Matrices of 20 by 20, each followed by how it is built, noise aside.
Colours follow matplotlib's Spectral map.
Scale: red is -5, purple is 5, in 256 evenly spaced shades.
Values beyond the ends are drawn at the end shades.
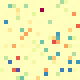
sparse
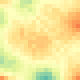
smooth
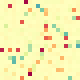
sparse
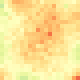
smooth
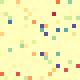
sparse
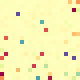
sparse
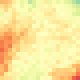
smooth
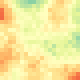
smooth
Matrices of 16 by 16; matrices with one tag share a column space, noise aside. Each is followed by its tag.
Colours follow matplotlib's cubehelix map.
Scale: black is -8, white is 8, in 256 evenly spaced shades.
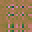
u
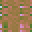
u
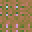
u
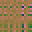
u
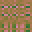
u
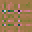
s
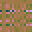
s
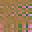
u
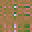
u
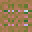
s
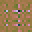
s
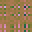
u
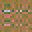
s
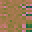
u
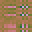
u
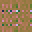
s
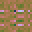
s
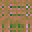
u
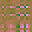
u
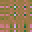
u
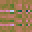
s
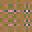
s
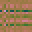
s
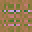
s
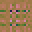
s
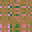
u
